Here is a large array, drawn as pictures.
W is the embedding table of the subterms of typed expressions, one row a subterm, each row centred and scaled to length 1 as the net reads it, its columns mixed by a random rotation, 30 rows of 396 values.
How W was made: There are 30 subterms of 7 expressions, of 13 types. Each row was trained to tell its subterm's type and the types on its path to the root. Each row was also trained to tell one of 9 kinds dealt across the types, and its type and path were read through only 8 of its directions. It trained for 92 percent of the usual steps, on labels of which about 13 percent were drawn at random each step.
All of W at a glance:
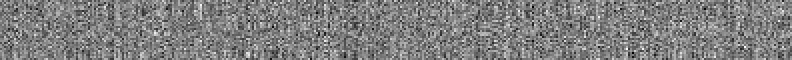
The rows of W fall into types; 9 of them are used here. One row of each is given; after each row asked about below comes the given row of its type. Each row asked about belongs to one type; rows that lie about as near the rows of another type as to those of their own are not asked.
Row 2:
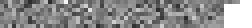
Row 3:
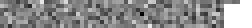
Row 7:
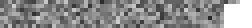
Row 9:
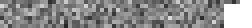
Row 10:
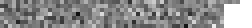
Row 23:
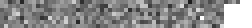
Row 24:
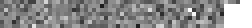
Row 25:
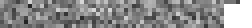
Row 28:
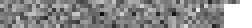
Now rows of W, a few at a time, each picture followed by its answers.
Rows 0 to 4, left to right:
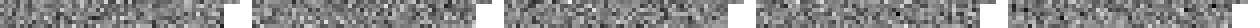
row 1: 7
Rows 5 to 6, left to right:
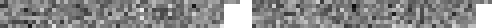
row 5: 7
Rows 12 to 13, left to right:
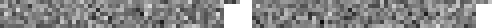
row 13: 28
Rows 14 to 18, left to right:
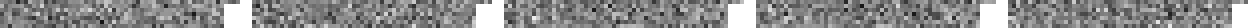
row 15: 7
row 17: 23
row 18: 2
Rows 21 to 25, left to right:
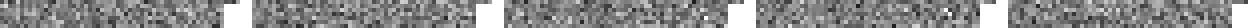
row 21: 28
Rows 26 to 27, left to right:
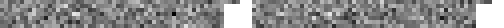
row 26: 28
